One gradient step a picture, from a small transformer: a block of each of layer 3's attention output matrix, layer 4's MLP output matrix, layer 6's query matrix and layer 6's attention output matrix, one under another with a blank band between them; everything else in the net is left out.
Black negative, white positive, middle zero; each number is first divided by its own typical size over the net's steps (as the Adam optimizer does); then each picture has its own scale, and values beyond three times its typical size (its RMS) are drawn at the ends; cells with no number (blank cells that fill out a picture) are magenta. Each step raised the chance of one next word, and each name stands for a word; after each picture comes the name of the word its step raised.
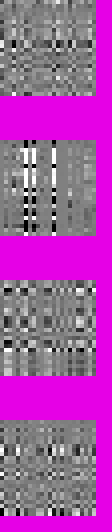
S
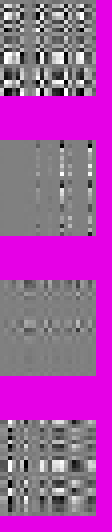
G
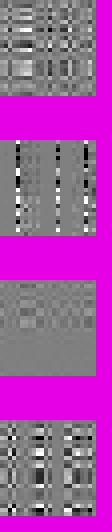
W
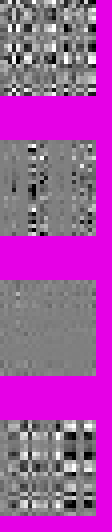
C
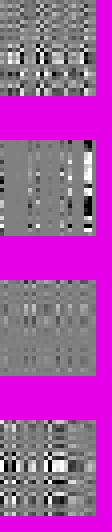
G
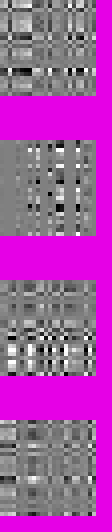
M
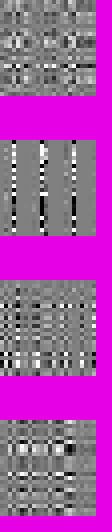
S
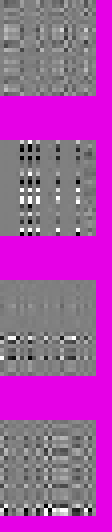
W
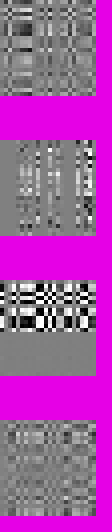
S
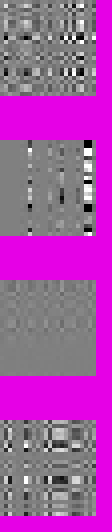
M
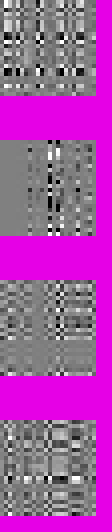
M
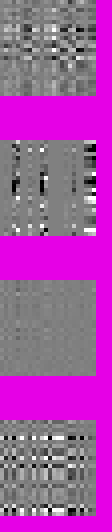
W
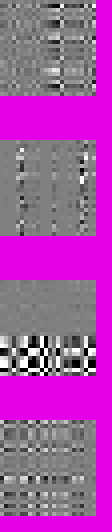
M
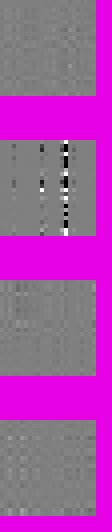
W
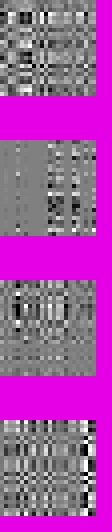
S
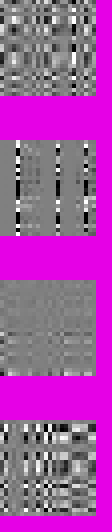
C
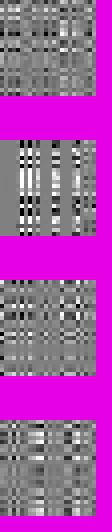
S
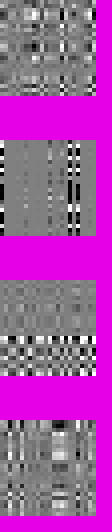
C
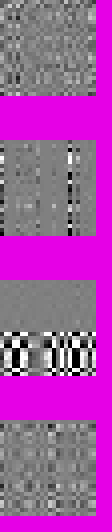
C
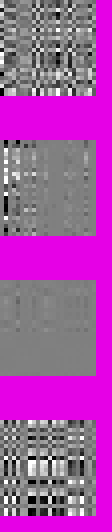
G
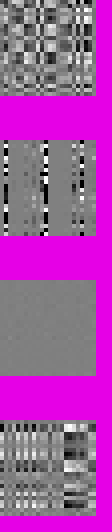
C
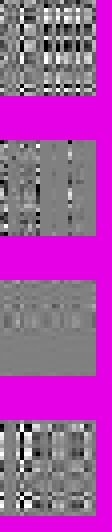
C
